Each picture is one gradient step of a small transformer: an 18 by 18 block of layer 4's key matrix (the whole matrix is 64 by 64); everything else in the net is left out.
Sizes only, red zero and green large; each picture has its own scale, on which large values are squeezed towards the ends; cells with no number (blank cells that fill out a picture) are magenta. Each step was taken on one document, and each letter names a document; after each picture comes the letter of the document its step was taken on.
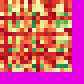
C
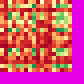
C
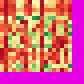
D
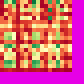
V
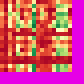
C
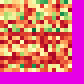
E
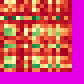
V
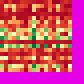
V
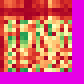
D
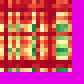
C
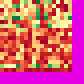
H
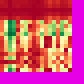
D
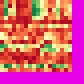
V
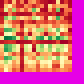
V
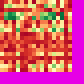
E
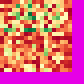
E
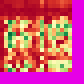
D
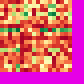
E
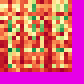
C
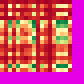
C
